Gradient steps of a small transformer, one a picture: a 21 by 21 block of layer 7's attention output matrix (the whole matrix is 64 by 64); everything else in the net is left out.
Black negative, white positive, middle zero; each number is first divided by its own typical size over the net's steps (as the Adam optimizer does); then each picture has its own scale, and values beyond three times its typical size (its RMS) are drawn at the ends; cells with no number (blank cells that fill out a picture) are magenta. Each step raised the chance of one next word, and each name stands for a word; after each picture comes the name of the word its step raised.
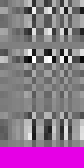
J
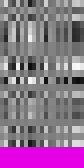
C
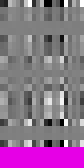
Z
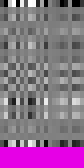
Z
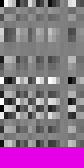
C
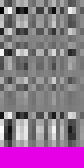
J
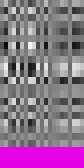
C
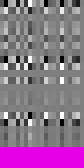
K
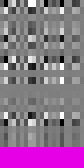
K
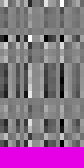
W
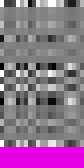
Z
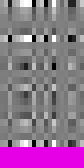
Z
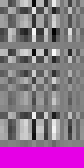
J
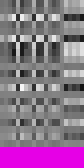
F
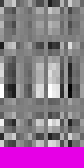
W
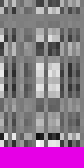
W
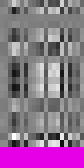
W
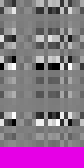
K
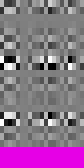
K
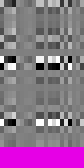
K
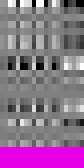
Z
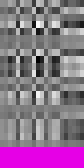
J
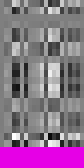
W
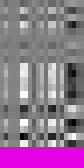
W
